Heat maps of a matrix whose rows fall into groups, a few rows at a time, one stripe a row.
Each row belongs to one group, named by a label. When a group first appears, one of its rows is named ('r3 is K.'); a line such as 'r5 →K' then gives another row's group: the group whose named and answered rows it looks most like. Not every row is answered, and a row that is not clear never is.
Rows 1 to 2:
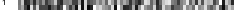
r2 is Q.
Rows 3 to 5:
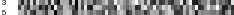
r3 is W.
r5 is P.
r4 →Q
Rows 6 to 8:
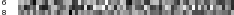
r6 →P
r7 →Q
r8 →W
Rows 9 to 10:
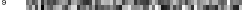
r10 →W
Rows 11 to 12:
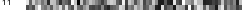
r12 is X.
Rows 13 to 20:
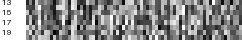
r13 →Q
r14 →X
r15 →X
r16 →Q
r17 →Q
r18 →W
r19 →Q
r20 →W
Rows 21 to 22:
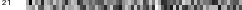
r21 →W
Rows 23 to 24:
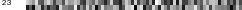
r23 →P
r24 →Q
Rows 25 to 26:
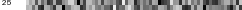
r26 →P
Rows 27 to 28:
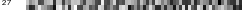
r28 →X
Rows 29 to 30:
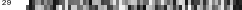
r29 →X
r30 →X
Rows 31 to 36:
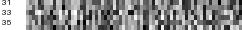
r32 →P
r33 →X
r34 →X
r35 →W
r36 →X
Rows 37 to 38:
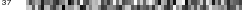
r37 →X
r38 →P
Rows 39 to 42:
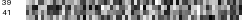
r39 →P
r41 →Q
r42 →W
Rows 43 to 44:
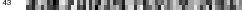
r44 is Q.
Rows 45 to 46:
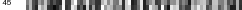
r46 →Q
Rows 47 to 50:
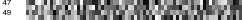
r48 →W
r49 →Q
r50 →P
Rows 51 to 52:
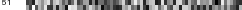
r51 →X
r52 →W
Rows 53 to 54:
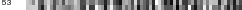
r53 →P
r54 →P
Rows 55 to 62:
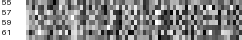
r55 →Q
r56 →X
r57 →P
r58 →W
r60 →W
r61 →X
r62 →W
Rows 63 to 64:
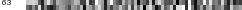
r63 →P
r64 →X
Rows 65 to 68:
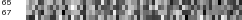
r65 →P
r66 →W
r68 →X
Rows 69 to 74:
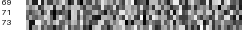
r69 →Q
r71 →X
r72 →Q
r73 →X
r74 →X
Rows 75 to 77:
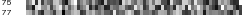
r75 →W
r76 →X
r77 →P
